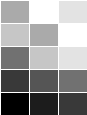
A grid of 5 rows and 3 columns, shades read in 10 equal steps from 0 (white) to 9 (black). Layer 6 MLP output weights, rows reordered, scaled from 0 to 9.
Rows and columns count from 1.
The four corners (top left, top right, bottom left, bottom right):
3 1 9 7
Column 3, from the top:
1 0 1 5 7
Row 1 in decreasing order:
3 1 0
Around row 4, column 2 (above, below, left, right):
2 8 7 5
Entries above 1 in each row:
1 2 2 3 3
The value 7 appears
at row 4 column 1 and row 5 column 3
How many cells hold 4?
0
